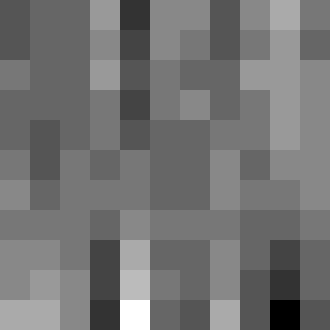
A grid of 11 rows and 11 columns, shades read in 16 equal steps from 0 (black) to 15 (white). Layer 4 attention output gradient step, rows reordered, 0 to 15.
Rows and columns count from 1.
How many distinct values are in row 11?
7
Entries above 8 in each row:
2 1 3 1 1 0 0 0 1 2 4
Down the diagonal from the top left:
5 6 6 7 5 6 6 7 6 3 5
